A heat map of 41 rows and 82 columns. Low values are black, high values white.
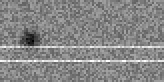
Odd lines: rows 24 and 31. Dips: one, in the middle left. Ninth with the lowest average: middle left.
